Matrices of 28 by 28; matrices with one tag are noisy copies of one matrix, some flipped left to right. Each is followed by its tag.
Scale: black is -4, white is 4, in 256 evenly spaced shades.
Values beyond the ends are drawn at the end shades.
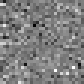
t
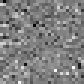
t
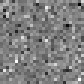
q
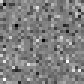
q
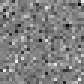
q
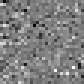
t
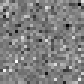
q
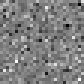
q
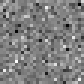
q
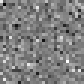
q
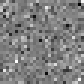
q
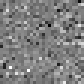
t
